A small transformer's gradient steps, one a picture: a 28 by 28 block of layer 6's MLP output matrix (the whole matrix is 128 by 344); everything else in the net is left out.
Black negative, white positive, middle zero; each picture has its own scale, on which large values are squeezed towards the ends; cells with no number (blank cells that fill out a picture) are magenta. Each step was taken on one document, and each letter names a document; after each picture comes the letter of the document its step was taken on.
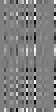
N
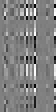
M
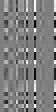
N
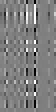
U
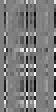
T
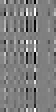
U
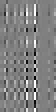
U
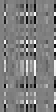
T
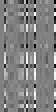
T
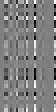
N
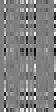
T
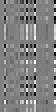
T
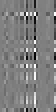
M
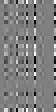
N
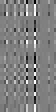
U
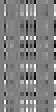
T
